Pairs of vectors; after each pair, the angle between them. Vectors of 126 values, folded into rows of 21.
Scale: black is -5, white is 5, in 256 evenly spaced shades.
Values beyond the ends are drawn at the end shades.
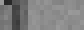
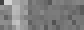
nearly opposite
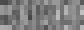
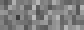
partly aligned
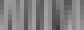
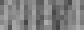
nearly parallel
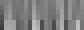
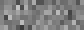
orthogonal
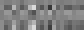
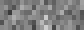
partly opposed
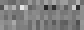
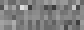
nearly parallel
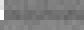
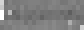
nearly parallel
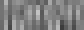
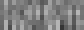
nearly parallel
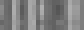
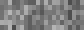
partly opposed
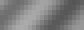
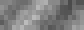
nearly parallel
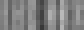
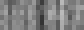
nearly parallel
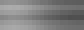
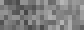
partly opposed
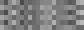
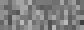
partly opposed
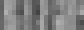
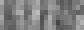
nearly opposite
